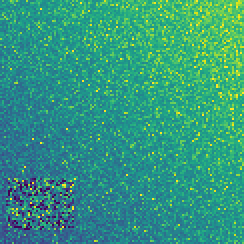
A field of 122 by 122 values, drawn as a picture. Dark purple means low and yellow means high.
Values change most from cell to cell in the bottom left. The field climbs toward the top right. The bottom left is the ninth with the lowest average. In the bottom left lies a patch that is rougher than the rest.
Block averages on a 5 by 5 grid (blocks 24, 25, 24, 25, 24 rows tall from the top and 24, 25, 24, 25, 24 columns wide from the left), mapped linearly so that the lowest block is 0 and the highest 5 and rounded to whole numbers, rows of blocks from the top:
23445
22344
12234
01223
00122
